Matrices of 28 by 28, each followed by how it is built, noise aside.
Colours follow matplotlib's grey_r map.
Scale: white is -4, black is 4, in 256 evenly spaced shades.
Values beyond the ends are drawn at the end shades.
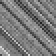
Toeplitz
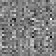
low rank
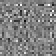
low rank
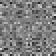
low rank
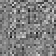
low rank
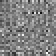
low rank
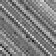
Toeplitz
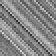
Toeplitz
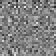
low rank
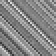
Toeplitz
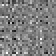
low rank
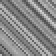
Toeplitz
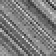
Toeplitz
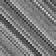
Toeplitz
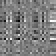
low rank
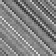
Toeplitz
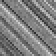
Toeplitz
